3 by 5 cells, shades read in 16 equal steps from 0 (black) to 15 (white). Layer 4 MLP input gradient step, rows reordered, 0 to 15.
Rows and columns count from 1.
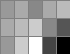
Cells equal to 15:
1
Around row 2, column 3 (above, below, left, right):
8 15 11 8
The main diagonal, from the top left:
9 11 15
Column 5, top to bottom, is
11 5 0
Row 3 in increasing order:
0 4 9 12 15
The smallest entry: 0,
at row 3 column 5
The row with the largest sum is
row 1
